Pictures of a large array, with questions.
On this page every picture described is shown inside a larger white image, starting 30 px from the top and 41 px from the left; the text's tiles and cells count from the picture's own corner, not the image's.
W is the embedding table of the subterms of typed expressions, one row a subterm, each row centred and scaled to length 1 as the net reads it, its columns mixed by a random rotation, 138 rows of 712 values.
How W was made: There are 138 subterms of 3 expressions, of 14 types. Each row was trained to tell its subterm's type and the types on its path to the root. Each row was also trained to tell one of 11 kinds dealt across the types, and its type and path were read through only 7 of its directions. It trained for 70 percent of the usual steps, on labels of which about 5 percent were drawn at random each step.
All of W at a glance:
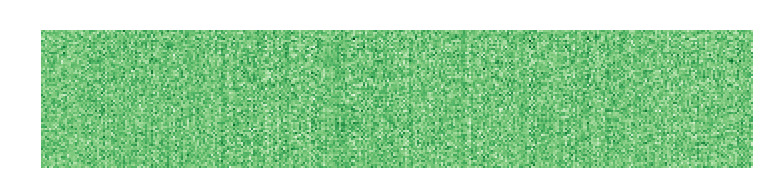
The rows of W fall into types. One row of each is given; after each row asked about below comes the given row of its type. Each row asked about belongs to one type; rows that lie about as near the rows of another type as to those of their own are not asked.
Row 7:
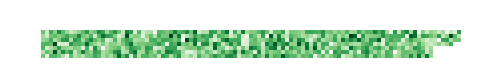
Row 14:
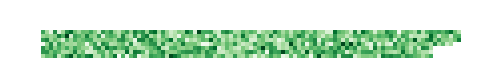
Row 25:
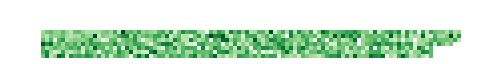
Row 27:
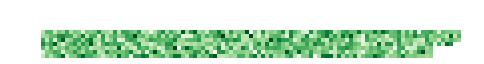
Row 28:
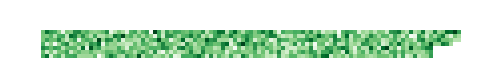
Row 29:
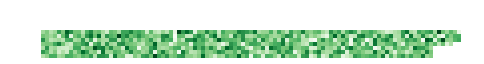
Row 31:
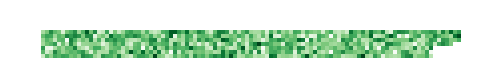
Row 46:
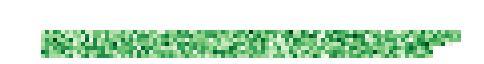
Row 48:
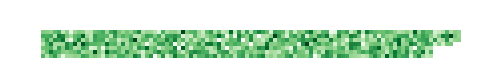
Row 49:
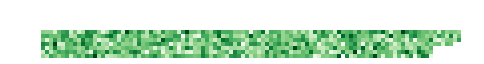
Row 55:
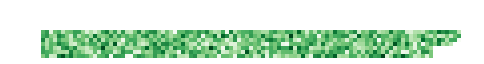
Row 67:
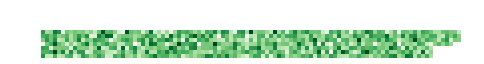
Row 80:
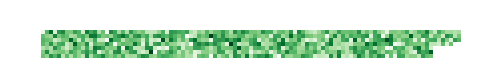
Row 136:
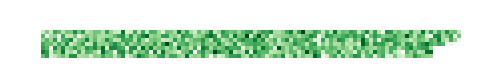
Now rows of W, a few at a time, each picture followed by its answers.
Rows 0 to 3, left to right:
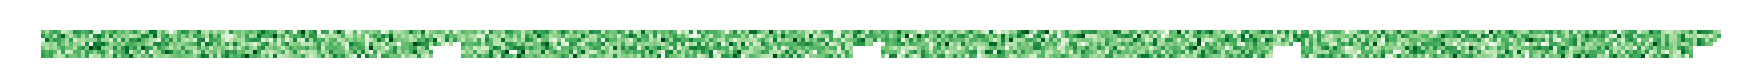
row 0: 46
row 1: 29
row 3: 55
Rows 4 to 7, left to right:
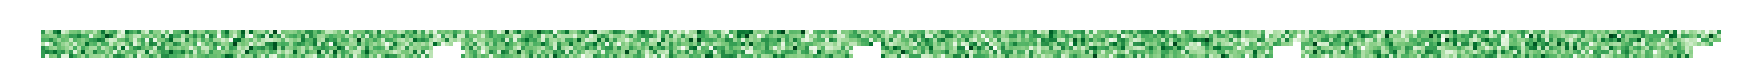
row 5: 27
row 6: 28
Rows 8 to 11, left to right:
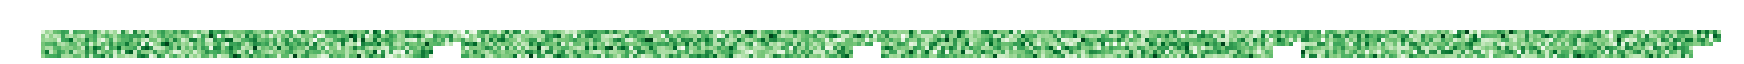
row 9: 27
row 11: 14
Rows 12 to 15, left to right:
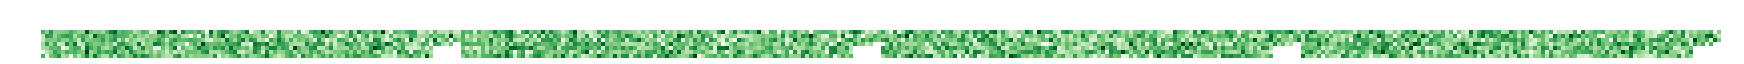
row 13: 29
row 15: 46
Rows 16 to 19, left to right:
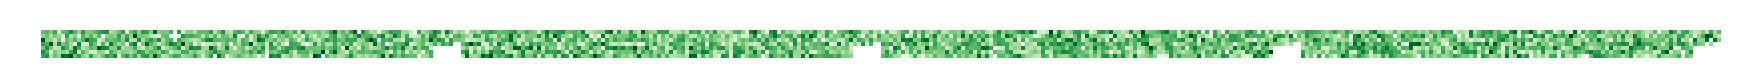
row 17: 29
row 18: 48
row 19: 46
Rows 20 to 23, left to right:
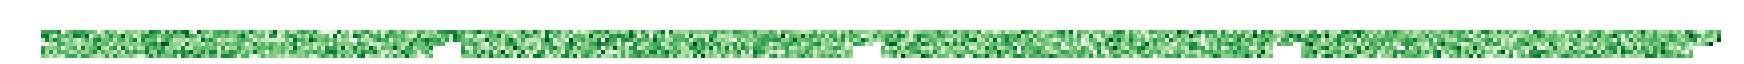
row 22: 7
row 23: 7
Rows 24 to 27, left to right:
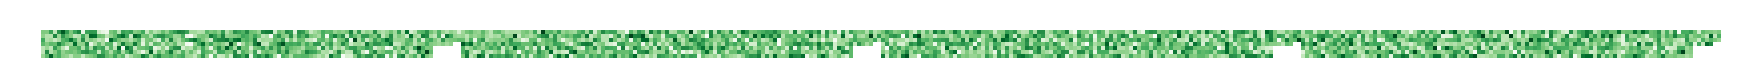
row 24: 80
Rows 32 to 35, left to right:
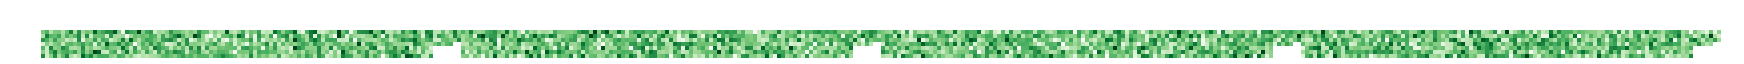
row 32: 67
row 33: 49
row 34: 7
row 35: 80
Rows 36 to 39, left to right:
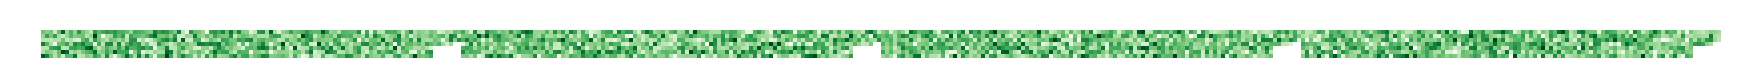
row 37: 14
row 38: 55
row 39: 25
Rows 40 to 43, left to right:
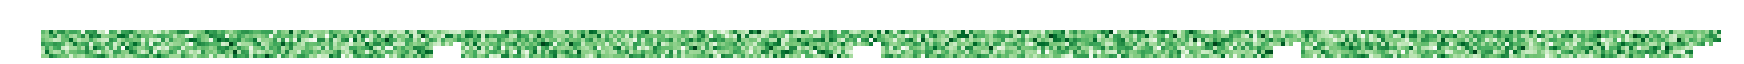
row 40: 80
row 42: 25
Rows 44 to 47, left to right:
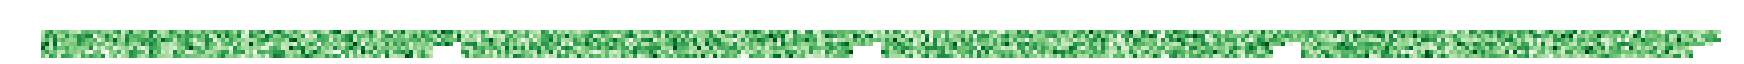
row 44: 7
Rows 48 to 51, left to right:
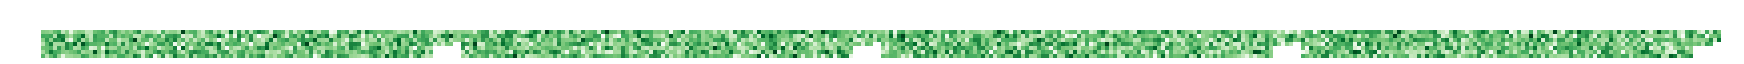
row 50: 49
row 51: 27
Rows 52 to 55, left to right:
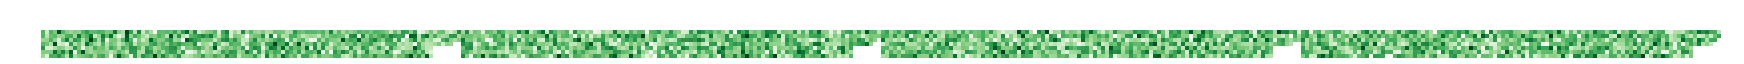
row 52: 31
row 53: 28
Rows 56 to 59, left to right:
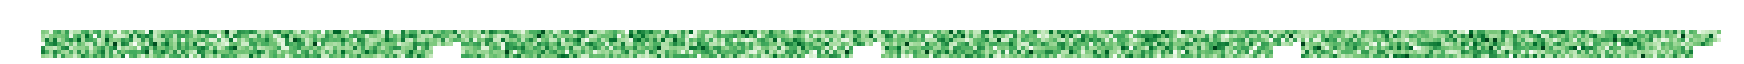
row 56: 67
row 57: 25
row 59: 25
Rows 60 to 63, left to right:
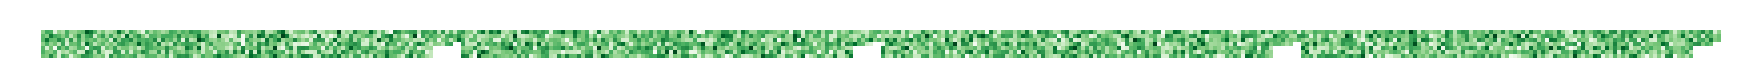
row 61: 136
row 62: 67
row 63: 29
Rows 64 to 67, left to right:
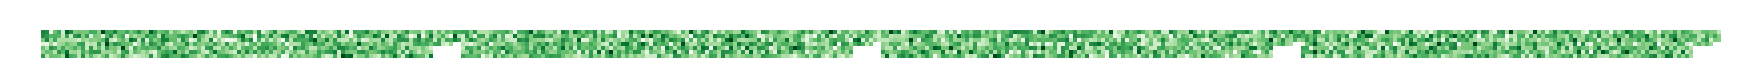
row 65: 28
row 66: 29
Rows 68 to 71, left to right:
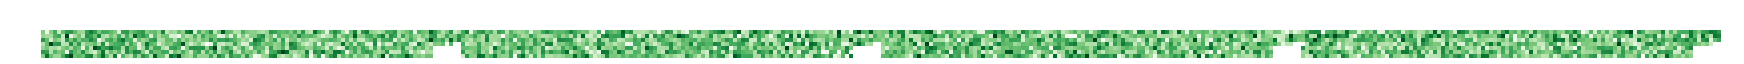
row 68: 29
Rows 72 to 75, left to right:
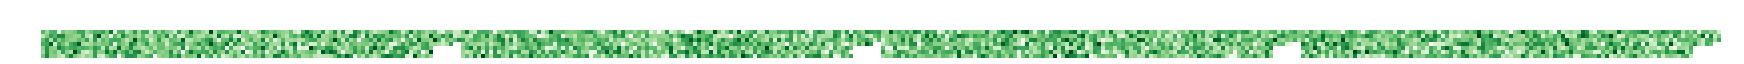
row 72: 48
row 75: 49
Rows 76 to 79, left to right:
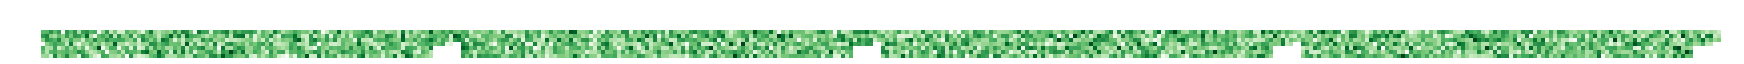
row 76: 67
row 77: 55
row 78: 29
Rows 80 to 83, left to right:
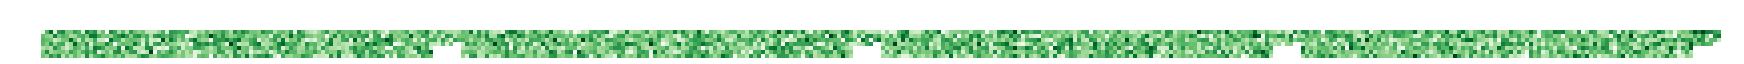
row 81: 7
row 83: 55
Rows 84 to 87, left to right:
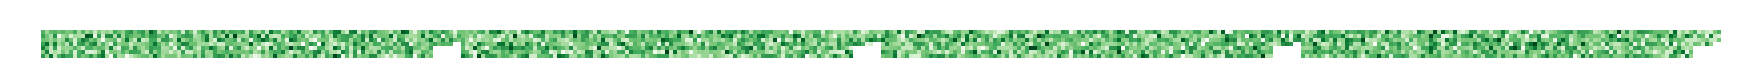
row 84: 29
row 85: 136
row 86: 7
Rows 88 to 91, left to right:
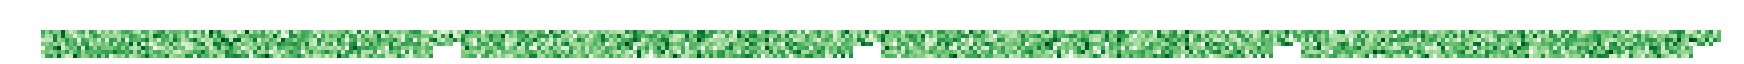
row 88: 80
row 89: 28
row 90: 28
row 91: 46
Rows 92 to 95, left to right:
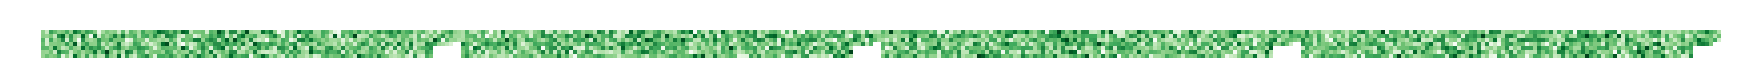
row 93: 48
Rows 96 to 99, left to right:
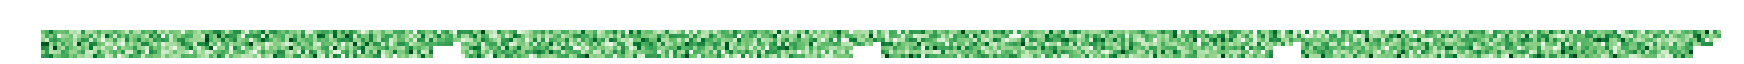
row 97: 80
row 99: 28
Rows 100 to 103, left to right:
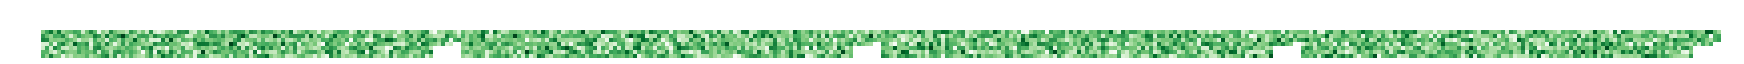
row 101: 80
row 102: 28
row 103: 14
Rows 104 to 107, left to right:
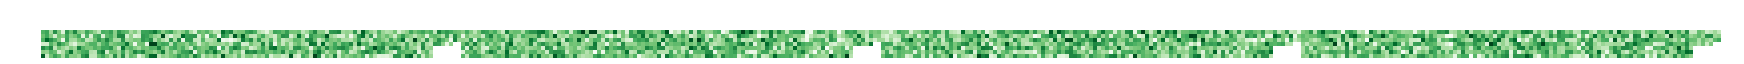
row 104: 14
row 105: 27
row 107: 80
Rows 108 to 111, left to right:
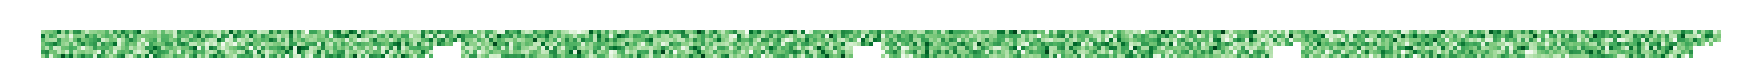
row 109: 7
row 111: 46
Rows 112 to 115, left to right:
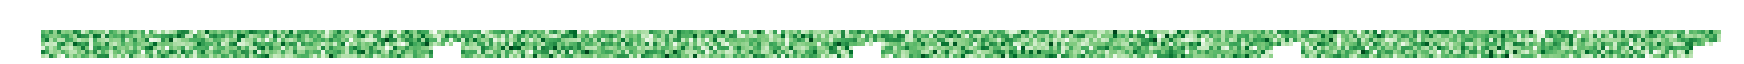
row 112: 46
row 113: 46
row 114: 14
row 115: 136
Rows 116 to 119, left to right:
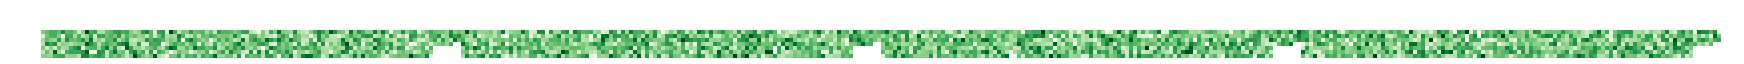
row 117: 28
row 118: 7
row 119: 14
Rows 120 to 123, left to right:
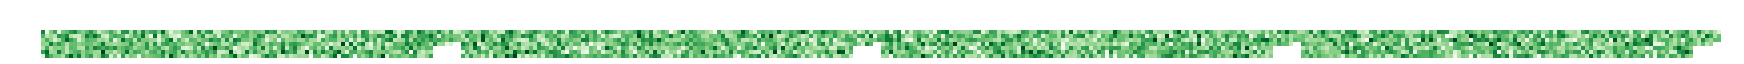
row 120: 136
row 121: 49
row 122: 14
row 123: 80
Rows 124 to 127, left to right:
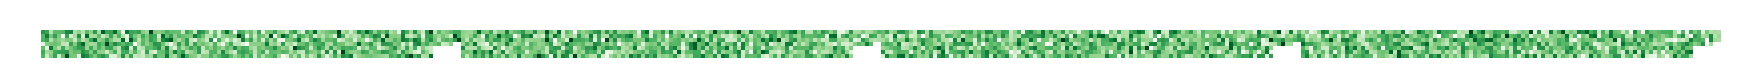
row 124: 67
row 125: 31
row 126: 29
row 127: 25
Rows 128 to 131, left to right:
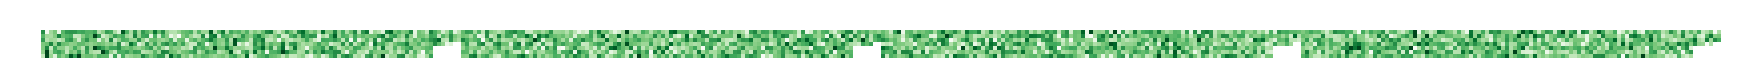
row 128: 136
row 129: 7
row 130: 14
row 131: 46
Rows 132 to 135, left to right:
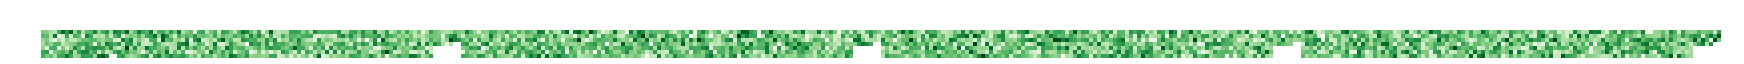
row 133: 28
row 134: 25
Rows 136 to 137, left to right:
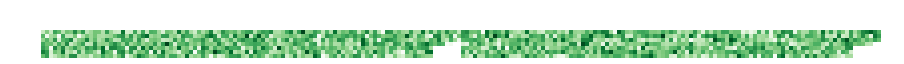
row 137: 14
